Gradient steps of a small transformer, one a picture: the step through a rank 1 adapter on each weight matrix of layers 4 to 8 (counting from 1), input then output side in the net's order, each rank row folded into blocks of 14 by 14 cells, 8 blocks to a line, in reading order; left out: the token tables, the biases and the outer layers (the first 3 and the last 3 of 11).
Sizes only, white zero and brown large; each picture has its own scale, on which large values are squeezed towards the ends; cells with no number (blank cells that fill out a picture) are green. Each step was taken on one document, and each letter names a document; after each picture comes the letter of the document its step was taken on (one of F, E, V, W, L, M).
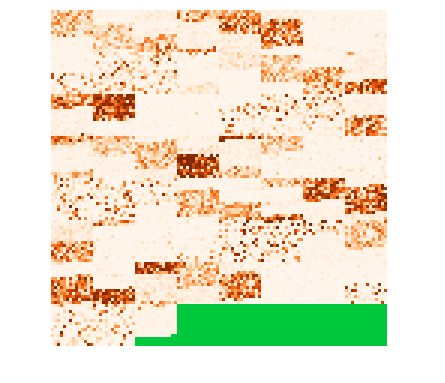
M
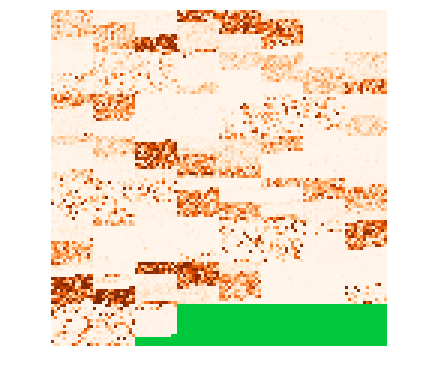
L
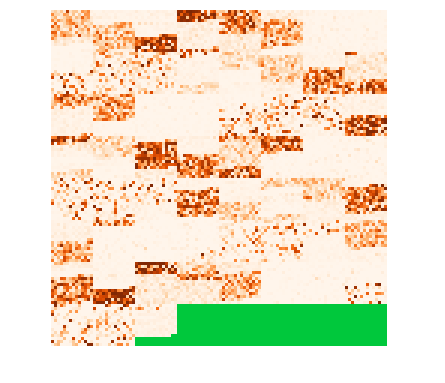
L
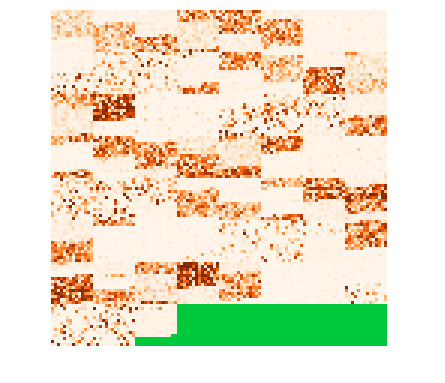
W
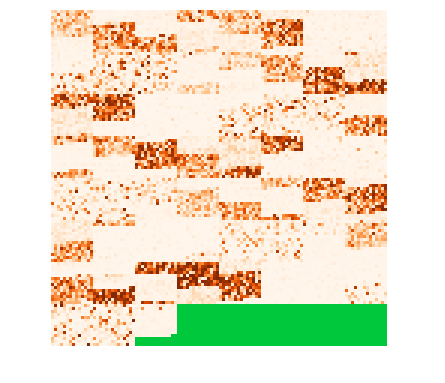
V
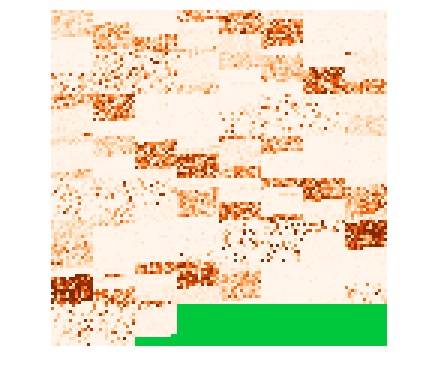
M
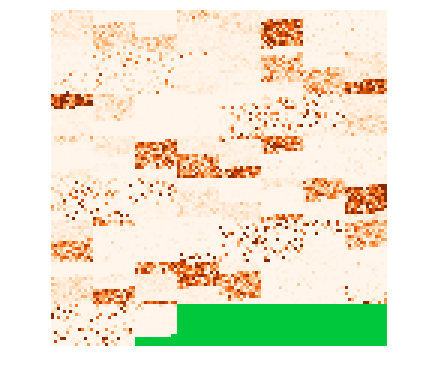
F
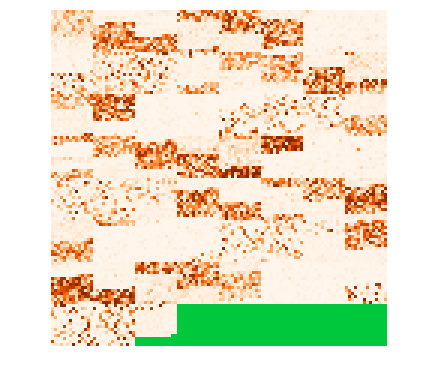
W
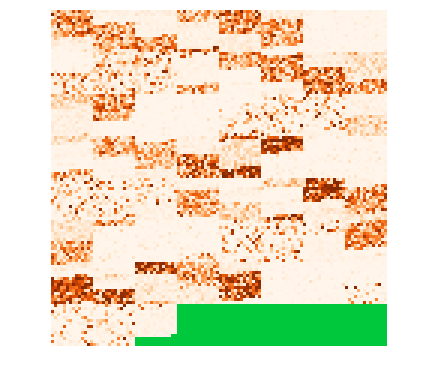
L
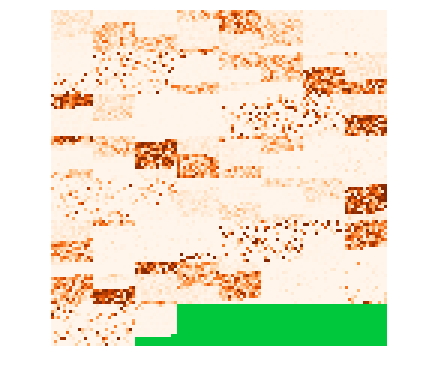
F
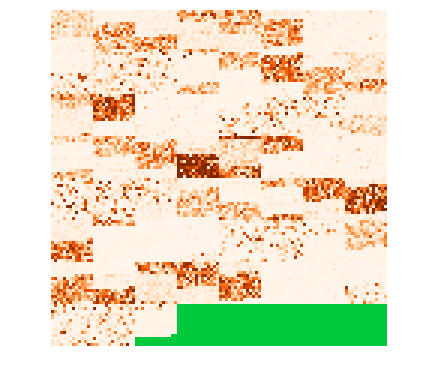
W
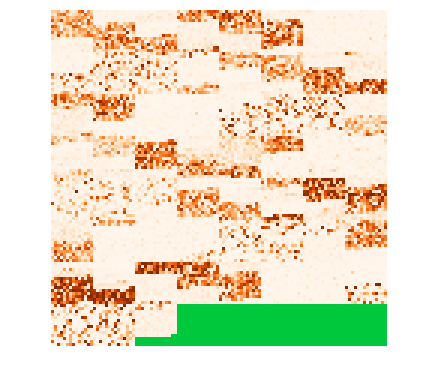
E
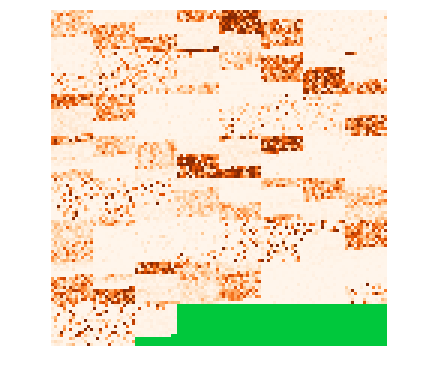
M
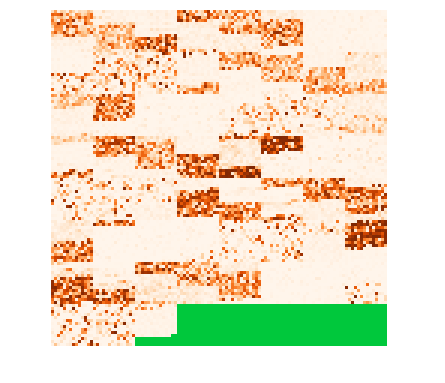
L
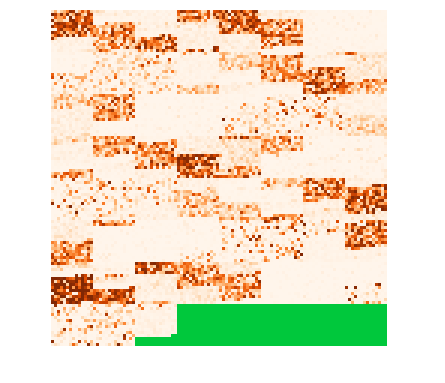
L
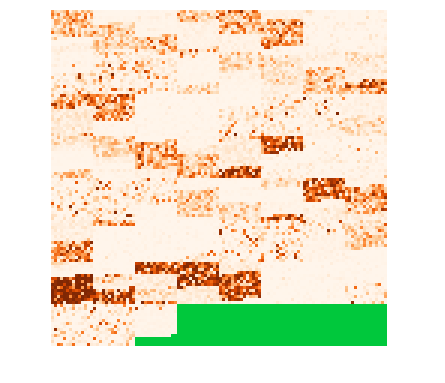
V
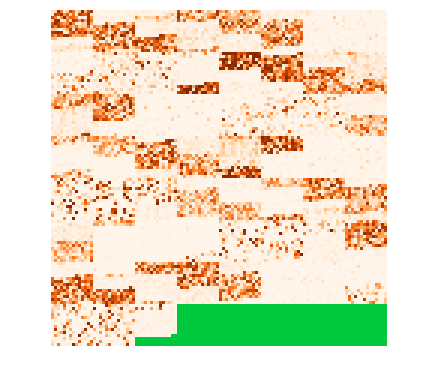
W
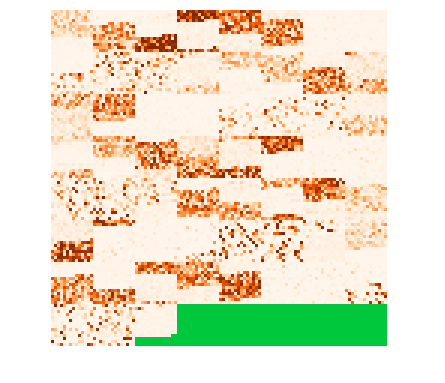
V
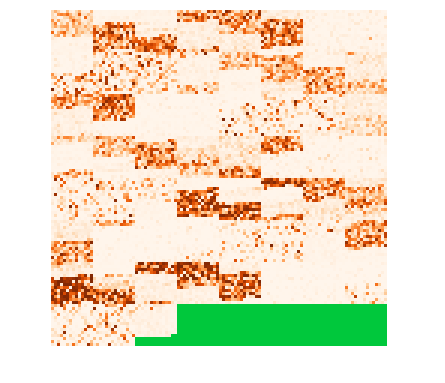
E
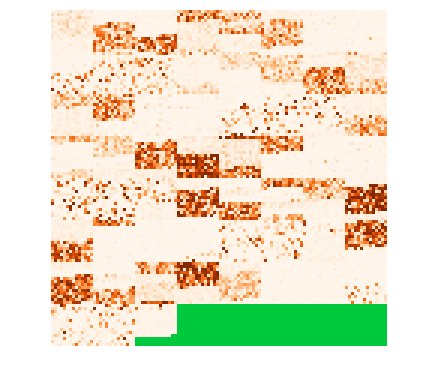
W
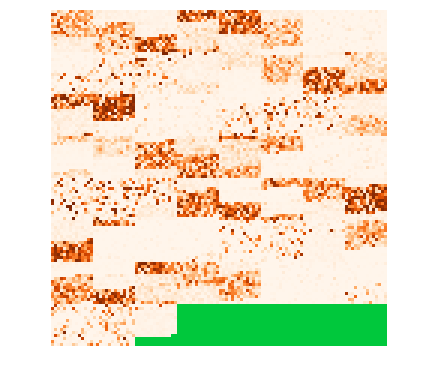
W
